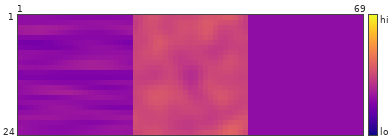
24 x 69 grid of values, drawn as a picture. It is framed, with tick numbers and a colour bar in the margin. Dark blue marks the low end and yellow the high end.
It is made of 1 by 3 panels. Panel 1,1: low, streaked across, faint in contrast. Panel 1,2: middling, blotchy, faint in contrast. Panel 1,3: low, flat.
